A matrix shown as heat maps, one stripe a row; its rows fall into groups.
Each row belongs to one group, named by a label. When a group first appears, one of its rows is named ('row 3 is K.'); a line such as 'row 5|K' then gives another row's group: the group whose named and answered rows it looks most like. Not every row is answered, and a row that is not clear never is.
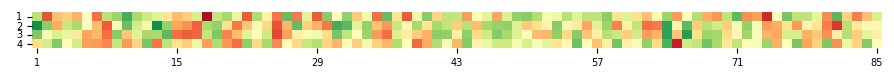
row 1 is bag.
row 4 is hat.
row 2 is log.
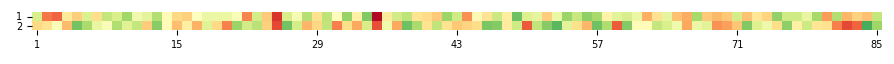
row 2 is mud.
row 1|bag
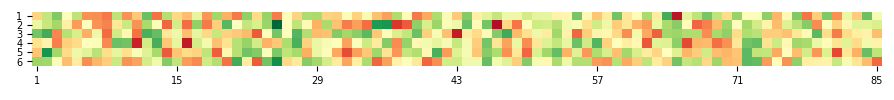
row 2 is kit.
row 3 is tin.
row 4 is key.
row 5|mud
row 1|hat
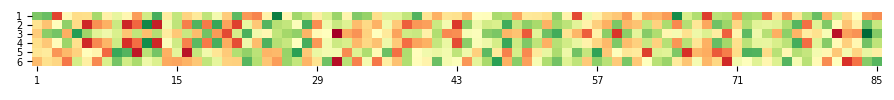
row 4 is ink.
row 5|key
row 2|ink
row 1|tin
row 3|mud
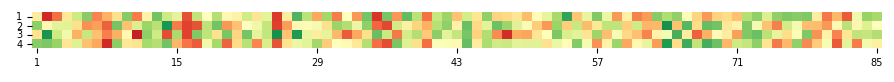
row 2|log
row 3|kit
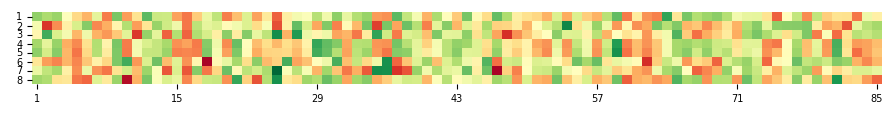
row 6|key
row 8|tin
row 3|kit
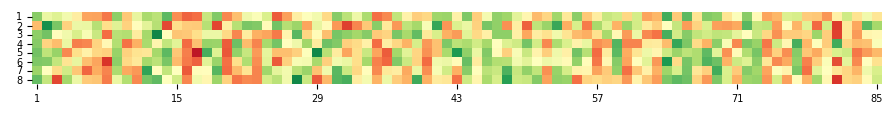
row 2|mud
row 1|log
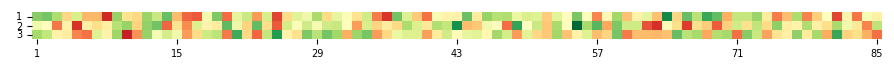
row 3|tin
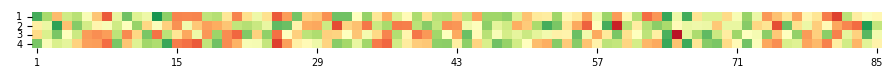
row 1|log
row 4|log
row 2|mud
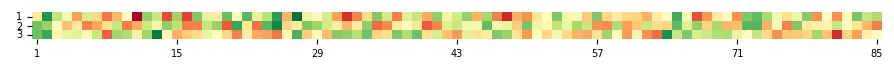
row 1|kit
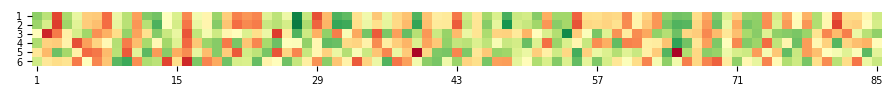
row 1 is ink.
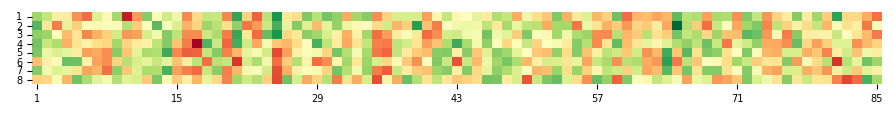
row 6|log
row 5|log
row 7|log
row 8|mud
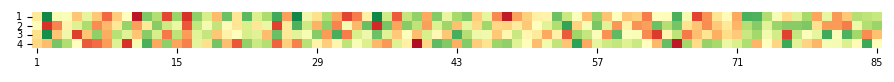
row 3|key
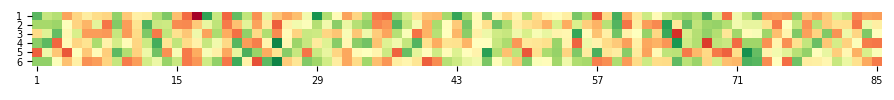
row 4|tin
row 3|hat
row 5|key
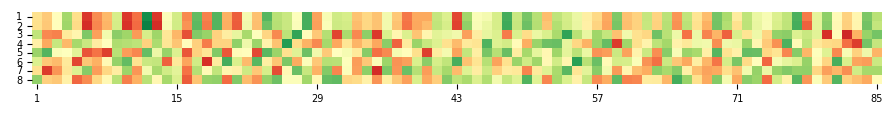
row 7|kit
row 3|bag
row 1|ink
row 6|bag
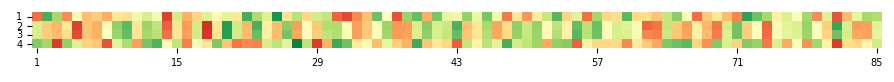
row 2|bag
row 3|bag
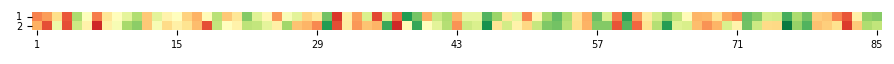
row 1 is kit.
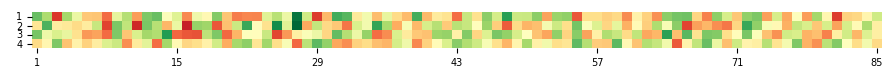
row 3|log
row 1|ink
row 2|key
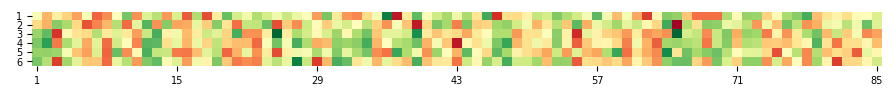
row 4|tin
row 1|kit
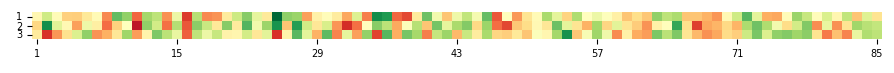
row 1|key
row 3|kit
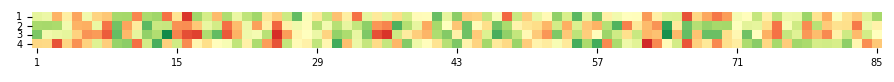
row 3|log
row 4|key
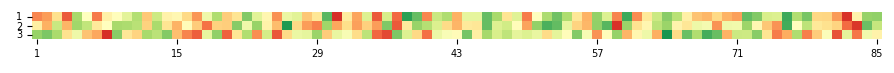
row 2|mud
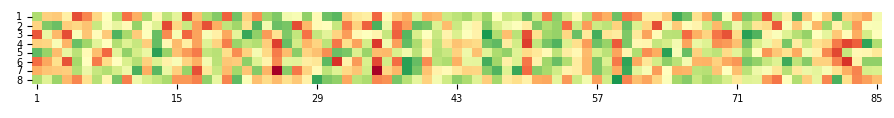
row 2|mud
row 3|key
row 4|mud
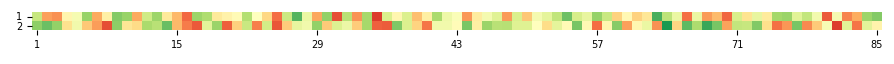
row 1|bag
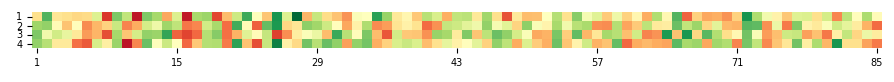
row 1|key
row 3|log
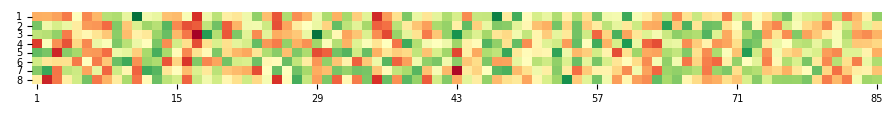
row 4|key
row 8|kit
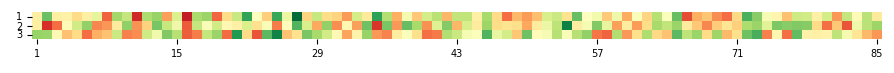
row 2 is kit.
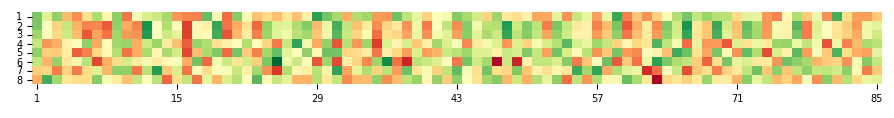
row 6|kit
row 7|key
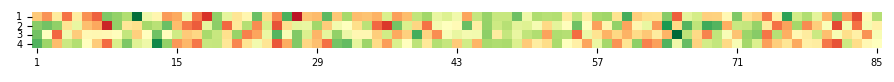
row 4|log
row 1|bag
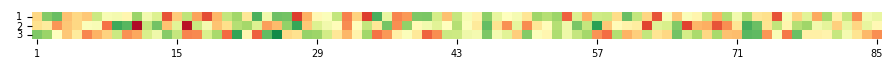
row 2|key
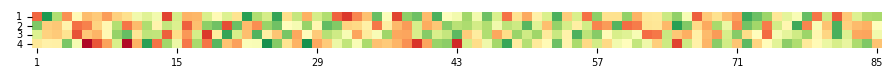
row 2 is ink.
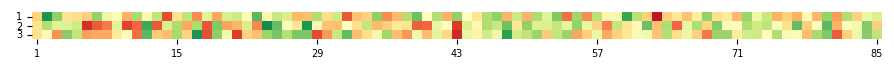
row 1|mud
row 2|hat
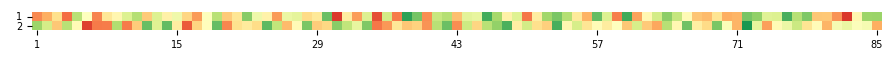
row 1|kit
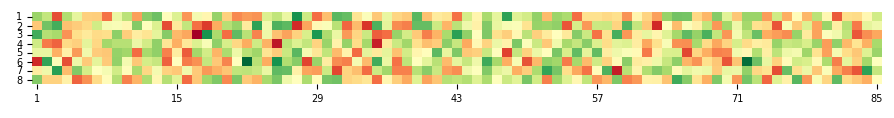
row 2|mud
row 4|bag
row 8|ink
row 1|ink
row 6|key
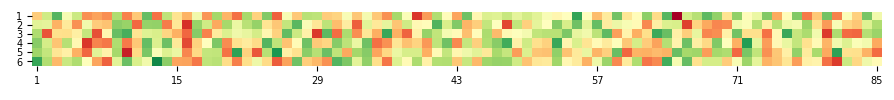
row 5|tin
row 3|bag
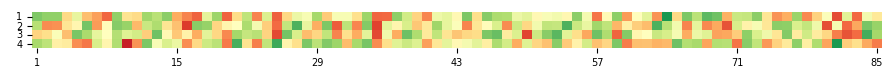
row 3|mud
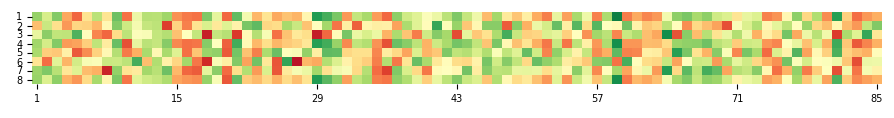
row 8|tin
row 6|mud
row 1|tin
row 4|tin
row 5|ink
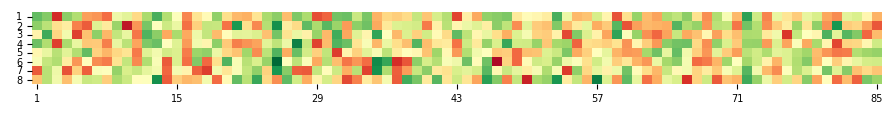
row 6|kit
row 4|ink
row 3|key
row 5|kit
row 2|tin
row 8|mud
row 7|key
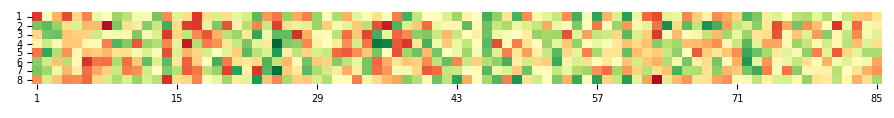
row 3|mud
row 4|key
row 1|key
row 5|kit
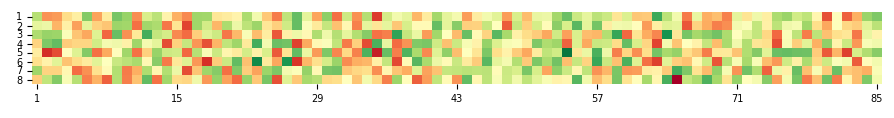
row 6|mud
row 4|mud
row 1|bag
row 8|hat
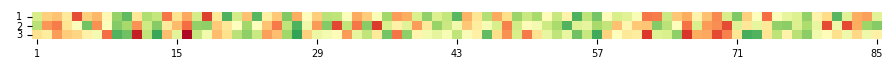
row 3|key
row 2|bag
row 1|bag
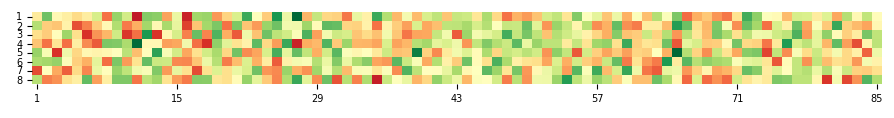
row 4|bag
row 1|key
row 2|ink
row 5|ink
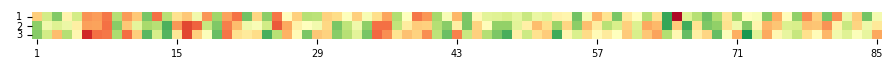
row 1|hat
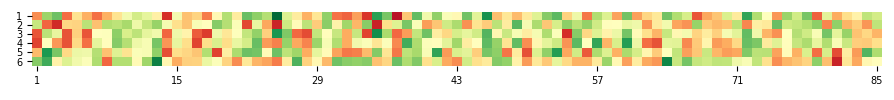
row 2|bag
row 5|mud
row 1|kit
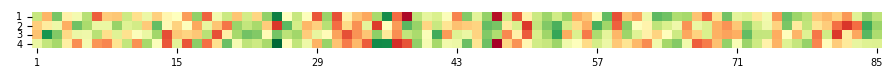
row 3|mud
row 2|mud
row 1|kit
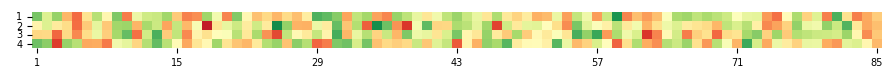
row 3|key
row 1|tin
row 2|key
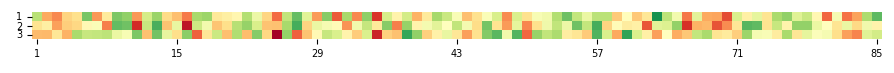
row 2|key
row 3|mud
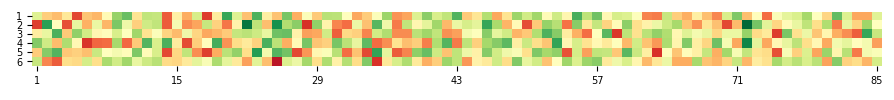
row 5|mud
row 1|bag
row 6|bag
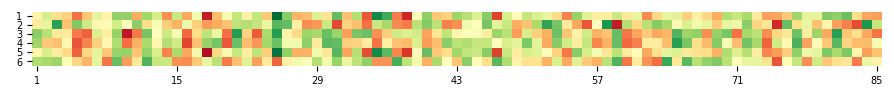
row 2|mud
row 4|ink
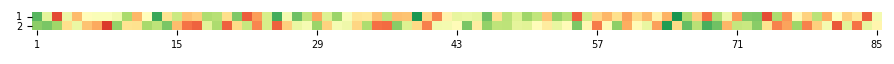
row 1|ink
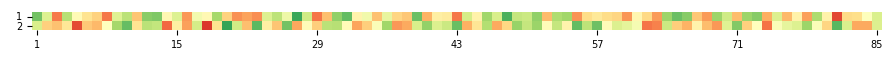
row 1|ink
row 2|bag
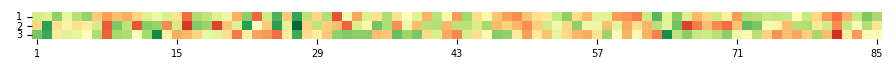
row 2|key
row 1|kit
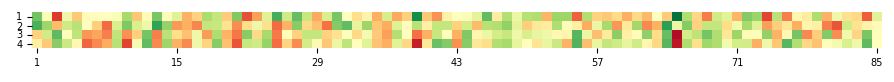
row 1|ink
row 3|hat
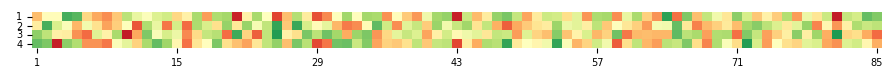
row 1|log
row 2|kit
